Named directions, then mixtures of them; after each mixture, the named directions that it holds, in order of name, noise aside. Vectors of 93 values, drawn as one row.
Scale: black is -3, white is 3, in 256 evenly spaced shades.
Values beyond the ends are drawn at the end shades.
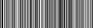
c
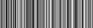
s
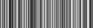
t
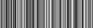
s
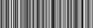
s, t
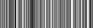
s, t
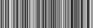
t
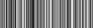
s, t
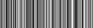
s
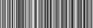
s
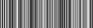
c, t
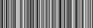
c, s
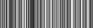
s, t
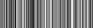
s, t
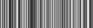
t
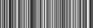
t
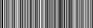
c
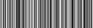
c, s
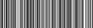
c, s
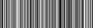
c, s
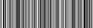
c, s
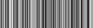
t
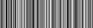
s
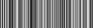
c, t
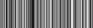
s, t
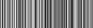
c, s
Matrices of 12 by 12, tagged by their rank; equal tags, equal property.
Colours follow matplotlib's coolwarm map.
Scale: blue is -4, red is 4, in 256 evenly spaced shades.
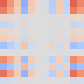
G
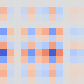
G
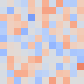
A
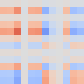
G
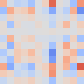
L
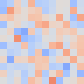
A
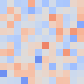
A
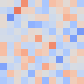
A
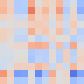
L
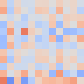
L
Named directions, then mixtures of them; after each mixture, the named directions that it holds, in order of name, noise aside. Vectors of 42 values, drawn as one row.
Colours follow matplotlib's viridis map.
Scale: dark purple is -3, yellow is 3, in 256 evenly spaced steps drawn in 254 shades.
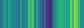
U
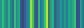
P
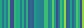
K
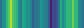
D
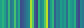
P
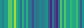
D, K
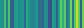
K, U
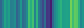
U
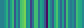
K, P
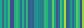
K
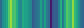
D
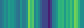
U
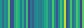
K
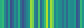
D, P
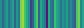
P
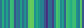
K, U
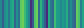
P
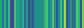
K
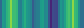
D
